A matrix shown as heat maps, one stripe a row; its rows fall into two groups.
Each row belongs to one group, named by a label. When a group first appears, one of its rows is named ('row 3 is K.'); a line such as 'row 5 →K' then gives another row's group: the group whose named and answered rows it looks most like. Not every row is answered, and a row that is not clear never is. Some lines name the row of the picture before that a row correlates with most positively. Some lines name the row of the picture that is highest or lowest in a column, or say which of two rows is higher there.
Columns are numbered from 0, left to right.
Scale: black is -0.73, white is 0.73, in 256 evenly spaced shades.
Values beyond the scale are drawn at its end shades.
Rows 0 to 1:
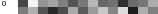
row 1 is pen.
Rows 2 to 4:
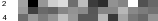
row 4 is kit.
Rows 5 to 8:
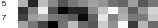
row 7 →kit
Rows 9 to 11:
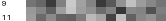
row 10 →kit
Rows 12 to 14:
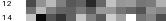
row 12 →kit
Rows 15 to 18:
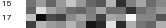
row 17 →pen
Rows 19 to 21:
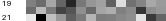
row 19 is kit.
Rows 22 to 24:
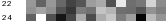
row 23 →pen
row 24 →pen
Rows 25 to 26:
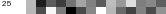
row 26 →pen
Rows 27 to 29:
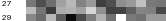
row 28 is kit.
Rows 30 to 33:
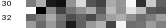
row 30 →pen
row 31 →pen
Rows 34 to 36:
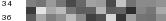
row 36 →kit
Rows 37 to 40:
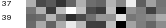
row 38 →kit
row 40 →kit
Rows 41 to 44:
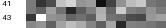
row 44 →kit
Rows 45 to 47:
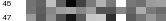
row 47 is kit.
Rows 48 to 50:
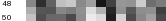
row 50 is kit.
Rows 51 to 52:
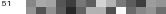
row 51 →pen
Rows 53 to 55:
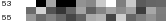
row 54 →pen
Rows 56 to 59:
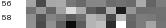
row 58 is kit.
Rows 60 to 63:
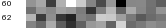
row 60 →kit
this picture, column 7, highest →62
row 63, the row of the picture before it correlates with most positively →59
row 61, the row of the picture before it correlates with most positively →57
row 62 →pen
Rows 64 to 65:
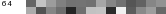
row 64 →pen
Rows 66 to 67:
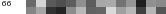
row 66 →pen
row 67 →pen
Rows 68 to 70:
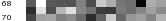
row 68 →pen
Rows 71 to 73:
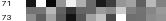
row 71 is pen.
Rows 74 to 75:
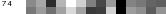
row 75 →kit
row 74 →kit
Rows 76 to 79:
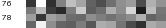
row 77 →pen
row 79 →pen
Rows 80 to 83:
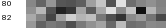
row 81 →pen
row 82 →kit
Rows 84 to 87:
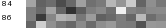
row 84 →pen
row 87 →pen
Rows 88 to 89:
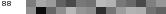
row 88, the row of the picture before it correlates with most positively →87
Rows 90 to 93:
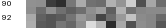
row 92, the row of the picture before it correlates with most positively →89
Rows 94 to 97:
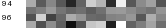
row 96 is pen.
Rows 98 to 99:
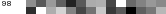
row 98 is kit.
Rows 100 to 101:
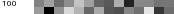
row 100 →kit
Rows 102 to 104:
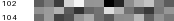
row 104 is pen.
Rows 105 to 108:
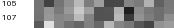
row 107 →kit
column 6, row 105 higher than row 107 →Yes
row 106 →kit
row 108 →pen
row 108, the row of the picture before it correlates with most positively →103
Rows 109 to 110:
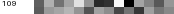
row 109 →kit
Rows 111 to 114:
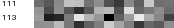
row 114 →pen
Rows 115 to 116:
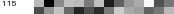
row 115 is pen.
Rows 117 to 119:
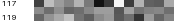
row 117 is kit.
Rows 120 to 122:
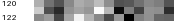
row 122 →kit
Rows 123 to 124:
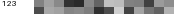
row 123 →pen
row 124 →kit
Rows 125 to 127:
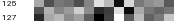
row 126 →kit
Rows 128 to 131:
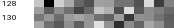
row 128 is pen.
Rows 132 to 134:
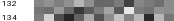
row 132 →kit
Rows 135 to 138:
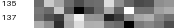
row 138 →kit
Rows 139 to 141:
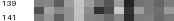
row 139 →kit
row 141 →kit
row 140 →kit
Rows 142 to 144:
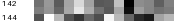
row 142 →kit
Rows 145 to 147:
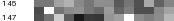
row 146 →pen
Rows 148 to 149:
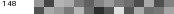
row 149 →kit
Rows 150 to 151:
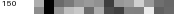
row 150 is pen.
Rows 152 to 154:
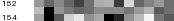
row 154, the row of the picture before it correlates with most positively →151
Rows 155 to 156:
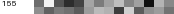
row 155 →pen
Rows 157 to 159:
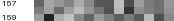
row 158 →kit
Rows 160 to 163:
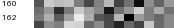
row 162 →kit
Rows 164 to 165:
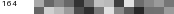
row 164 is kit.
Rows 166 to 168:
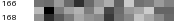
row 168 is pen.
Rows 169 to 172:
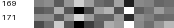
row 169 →kit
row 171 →kit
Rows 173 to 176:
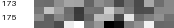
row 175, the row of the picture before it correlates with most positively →170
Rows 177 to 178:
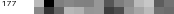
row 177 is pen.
